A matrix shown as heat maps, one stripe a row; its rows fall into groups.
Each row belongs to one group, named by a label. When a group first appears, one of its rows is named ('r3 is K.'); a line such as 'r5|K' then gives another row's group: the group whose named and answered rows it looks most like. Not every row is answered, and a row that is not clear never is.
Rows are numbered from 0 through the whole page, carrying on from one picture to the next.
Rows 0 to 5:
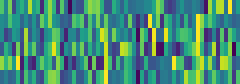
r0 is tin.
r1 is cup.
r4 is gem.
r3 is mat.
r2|mat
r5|mat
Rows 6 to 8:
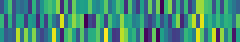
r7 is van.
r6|cup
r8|mat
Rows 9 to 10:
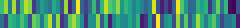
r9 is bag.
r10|cup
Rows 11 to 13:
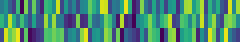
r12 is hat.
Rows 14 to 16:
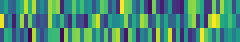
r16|cup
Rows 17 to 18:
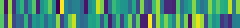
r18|cup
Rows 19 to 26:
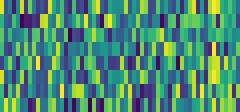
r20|gem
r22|mat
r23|hat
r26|gem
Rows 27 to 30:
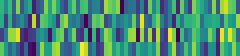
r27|gem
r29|gem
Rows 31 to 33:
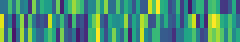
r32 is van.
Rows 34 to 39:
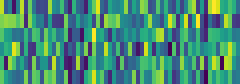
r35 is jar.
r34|van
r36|tin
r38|hat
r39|tin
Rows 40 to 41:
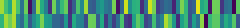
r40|bag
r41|hat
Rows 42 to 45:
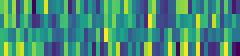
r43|bag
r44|jar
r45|jar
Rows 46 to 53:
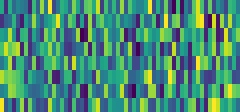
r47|mat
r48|hat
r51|jar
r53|van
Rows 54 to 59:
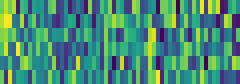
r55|jar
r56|bag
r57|jar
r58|hat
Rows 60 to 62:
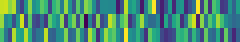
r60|bag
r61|van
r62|bag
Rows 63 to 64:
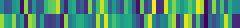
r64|jar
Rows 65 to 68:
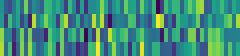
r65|mat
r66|tin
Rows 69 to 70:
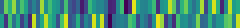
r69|hat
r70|tin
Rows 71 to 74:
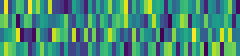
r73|gem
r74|hat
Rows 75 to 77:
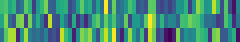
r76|jar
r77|bag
